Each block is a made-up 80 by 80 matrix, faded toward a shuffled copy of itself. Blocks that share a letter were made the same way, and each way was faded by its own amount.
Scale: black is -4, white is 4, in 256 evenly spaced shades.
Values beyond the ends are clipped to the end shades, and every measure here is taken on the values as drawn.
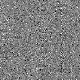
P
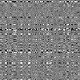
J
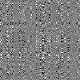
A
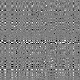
J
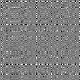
J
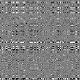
J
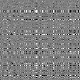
J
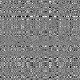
J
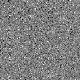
P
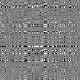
J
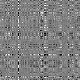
J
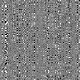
A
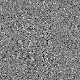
P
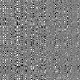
A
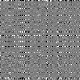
J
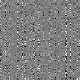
A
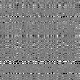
J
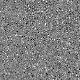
P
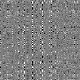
A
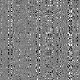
A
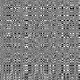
J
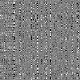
A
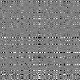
J
